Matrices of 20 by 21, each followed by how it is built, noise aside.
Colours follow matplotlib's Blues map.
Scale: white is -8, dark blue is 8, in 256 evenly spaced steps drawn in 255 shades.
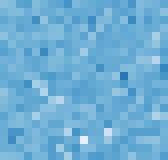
noise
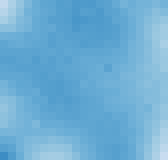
smooth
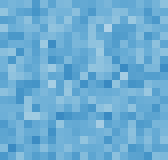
noise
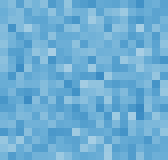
noise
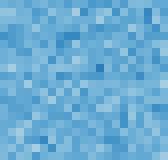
noise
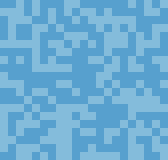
noise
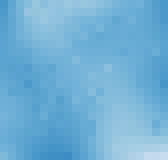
smooth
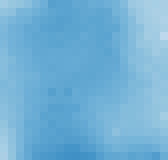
smooth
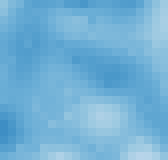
smooth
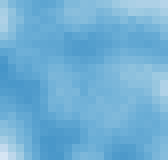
smooth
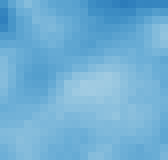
smooth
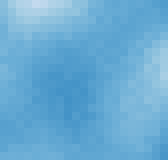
smooth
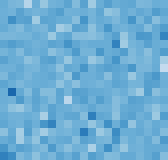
noise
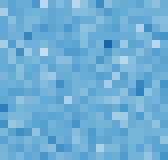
noise
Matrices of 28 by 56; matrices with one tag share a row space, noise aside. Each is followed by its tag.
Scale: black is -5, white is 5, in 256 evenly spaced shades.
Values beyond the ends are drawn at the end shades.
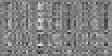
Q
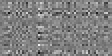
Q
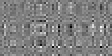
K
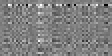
Q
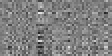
Q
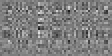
Q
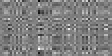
Q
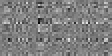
Q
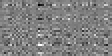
Q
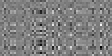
K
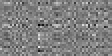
Q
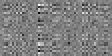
Q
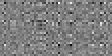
K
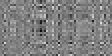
K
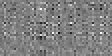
K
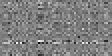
Q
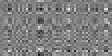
Q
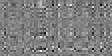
K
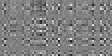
K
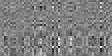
K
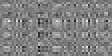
Q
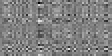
Q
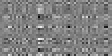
Q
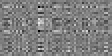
Q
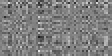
Q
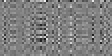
K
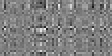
K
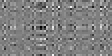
K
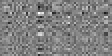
Q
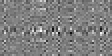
K
